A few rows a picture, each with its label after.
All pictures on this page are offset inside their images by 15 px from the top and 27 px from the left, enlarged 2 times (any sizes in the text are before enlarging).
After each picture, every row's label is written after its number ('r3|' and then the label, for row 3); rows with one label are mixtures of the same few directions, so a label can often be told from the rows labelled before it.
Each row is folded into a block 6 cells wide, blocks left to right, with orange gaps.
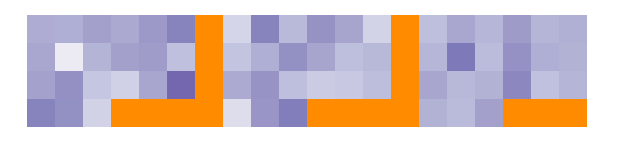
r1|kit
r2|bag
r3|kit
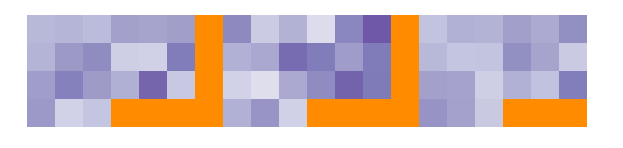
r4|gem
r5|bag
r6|kit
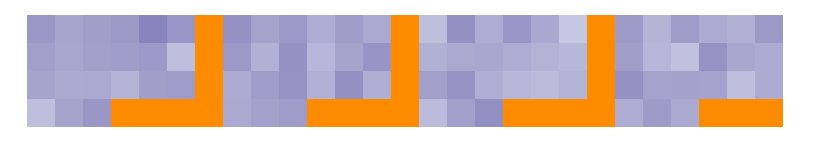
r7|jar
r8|kit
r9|bag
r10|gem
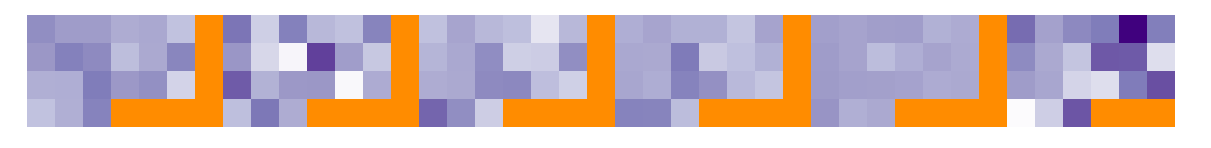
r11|kit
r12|gem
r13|jar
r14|jar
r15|bag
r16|jar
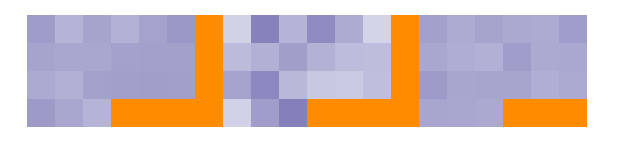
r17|bag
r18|bag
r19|gem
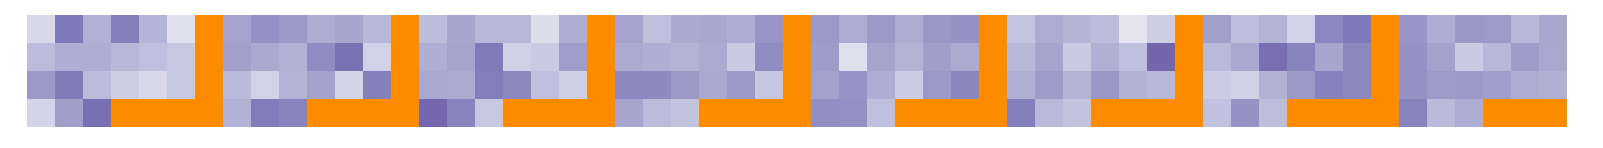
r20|bag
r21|gem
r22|jar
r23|gem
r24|kit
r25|jar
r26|bag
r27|bag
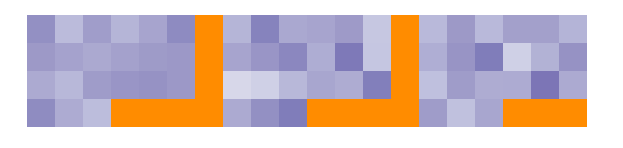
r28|bag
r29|gem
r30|gem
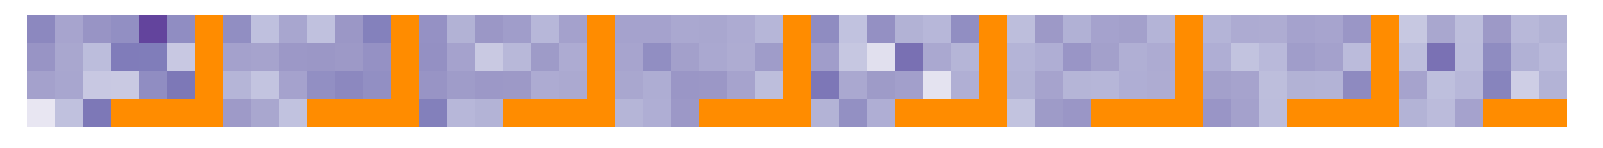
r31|jar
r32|bag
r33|bag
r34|kit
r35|gem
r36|bag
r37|kit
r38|kit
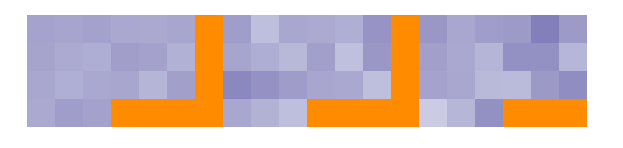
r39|gem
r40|gem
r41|jar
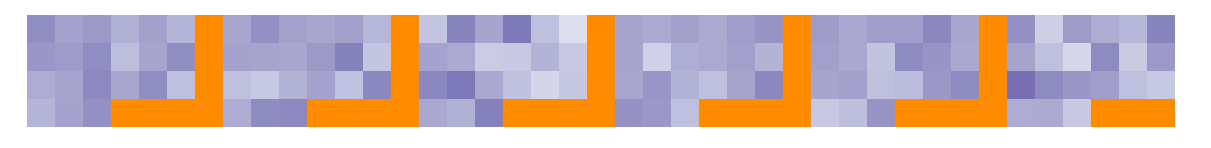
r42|kit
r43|gem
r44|bag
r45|kit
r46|jar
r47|gem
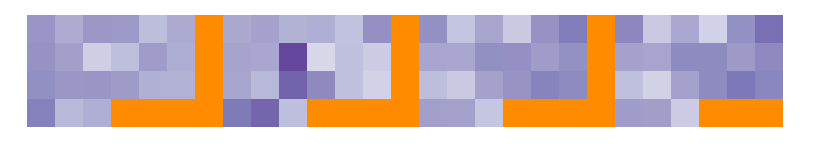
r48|bag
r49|jar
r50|bag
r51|bag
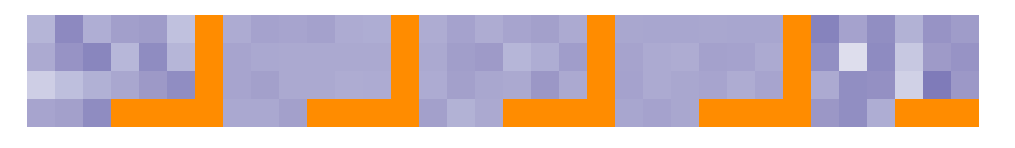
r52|gem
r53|bag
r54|gem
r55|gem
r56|kit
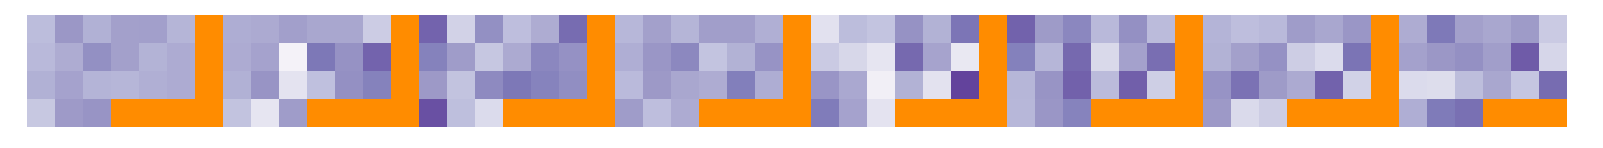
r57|bag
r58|jar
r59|bag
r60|gem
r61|kit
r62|kit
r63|gem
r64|gem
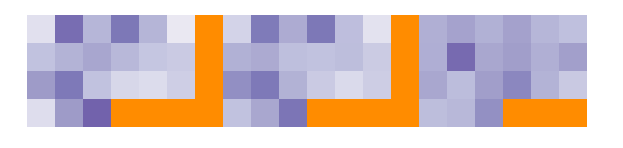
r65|bag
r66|bag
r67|kit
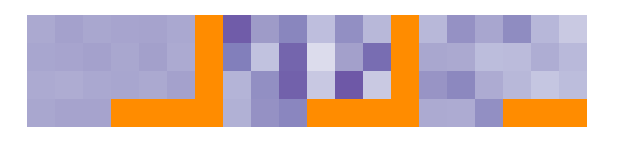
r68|gem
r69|kit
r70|bag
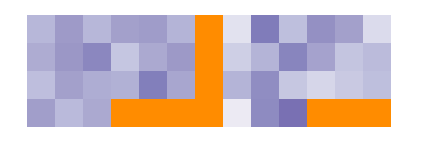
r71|gem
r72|bag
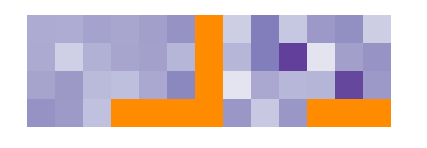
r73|kit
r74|gem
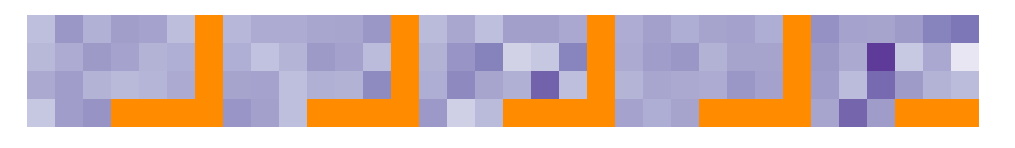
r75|bag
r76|kit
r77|gem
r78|gem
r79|jar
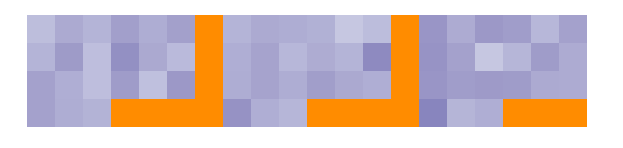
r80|kit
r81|jar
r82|bag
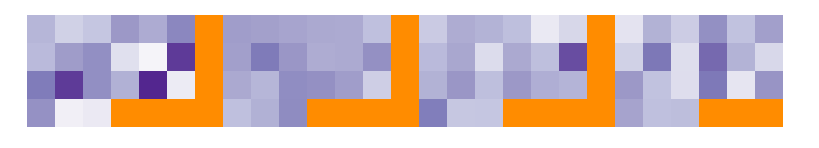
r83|gem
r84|kit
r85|jar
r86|kit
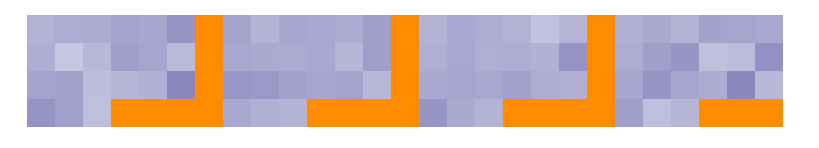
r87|kit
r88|gem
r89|jar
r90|gem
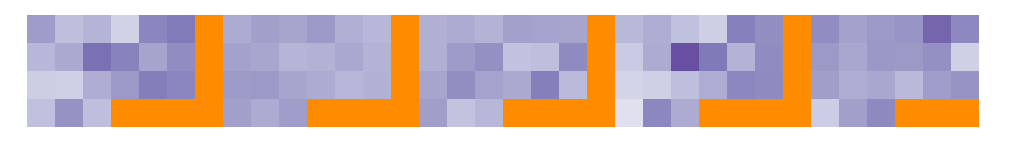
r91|bag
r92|bag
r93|gem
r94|bag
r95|jar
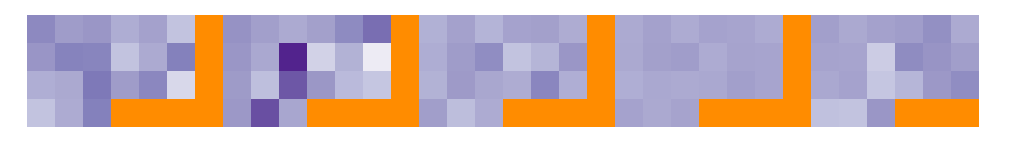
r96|kit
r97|jar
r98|gem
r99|gem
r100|jar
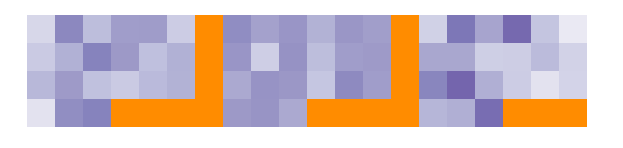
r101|bag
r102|kit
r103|bag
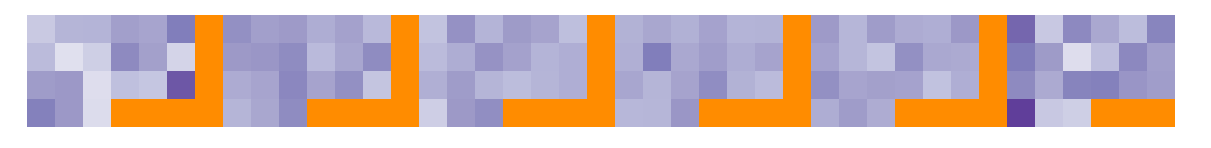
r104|kit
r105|kit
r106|bag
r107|kit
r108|gem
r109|bag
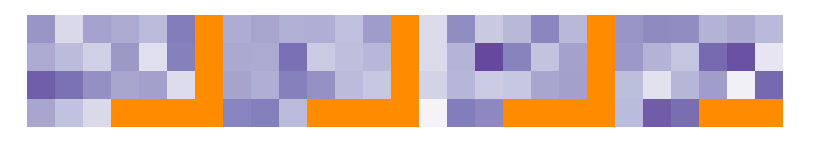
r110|gem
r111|jar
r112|bag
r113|gem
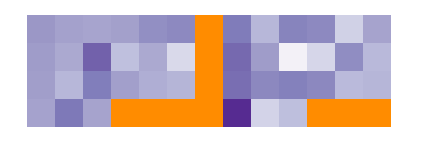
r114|jar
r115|bag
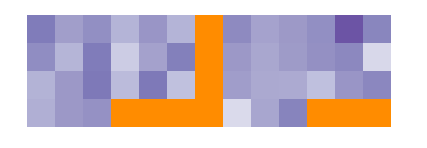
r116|kit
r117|jar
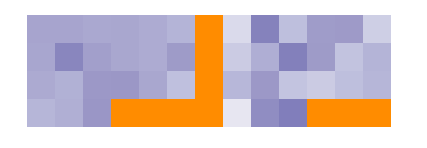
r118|kit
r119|bag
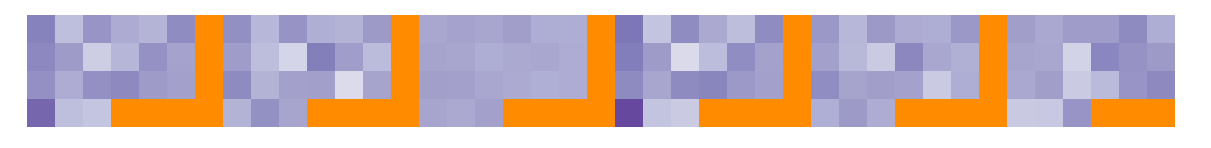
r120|bag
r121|gem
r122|bag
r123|bag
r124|gem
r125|jar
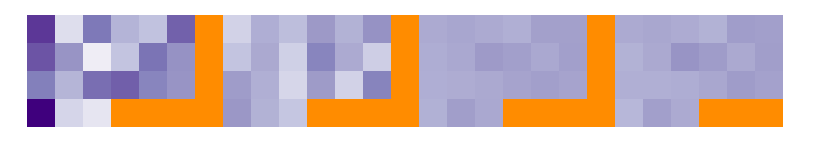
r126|bag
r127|kit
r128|bag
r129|bag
